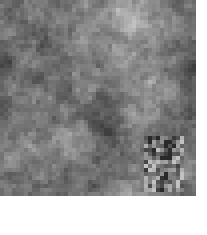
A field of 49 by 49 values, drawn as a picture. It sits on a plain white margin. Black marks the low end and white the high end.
The bottom right is the roughest part. The halves do not mirror each other. No row or column stands out. On average the colour sits 50% of the way up the scale. The texture is blotchy. An odd patch, rougher than its surroundings, sits in the bottom right.
